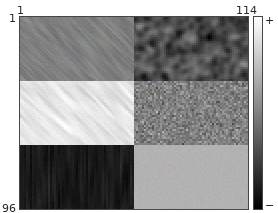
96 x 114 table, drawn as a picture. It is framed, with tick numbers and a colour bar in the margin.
The table splits into 3 rows of 2 panels. Panel 1,1: middling, slanting down to the right, faint in contrast. Panel 1,2: low, blotchy. Panel 2,1: very high, slanting down to the right, faint in contrast. Panel 2,2: middling, fine-grained. Panel 3,1: very low, streaked downward, faint in contrast. Panel 3,2: high, flat.
